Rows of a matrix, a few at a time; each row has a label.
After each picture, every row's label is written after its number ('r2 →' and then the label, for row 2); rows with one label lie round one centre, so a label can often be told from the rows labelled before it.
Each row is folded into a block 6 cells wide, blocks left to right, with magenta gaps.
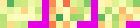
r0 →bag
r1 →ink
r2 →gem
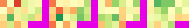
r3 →ink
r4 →ink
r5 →gem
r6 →bag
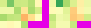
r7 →bag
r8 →bag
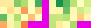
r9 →gem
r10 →bag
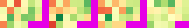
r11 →ink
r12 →ink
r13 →ink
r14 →bag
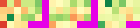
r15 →ink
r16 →gem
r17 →bag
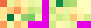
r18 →ink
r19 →bag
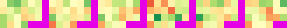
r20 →bag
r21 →gem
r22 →gem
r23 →ink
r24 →gem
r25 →gem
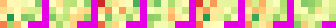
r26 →ink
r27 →gem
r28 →ink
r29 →bag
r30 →ink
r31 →ink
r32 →bag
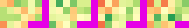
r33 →gem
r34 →bag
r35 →ink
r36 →ink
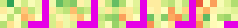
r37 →bag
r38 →bag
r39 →bag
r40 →gem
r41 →ink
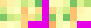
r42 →gem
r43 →gem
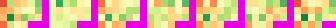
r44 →ink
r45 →bag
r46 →ink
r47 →gem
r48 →ink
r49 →gem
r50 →ink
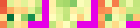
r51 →ink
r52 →bag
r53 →ink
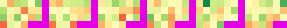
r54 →gem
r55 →gem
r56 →gem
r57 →gem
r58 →bag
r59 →gem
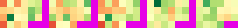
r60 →ink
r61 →gem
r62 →ink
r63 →bag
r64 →bag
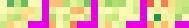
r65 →bag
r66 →gem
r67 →bag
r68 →ink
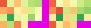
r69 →ink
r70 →ink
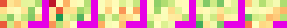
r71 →ink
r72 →ink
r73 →gem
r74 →bag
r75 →bag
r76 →gem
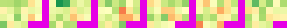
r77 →bag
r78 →bag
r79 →bag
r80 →gem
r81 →gem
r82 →bag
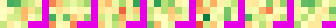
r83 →bag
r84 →gem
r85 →gem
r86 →bag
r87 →ink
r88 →gem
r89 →bag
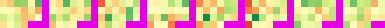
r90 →gem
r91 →gem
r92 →ink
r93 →gem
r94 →ink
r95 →ink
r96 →bag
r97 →bag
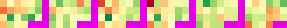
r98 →ink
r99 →bag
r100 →ink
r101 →ink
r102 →bag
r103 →gem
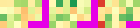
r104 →gem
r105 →bag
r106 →ink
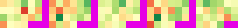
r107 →gem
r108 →ink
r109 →bag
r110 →ink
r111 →bag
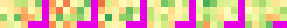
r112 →gem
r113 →ink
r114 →ink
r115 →gem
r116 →bag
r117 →bag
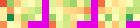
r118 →ink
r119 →gem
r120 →ink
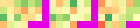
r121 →gem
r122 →gem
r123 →ink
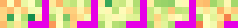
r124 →ink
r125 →gem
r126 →bag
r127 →bag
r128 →gem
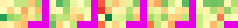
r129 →gem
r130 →bag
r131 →ink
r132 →gem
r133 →bag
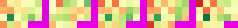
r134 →ink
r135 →gem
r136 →ink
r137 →ink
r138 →ink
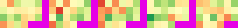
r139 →gem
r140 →ink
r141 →ink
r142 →bag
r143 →gem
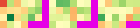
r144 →ink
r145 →bag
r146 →gem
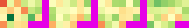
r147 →ink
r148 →gem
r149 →gem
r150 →bag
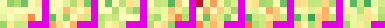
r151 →bag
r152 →gem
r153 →bag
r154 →bag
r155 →ink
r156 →gem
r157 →gem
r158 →bag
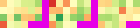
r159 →gem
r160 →ink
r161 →gem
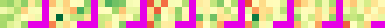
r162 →bag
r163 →ink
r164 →bag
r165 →ink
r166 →gem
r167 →ink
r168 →gem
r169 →gem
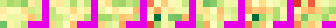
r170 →bag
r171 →gem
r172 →gem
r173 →ink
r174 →bag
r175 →ink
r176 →ink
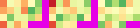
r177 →ink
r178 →ink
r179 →bag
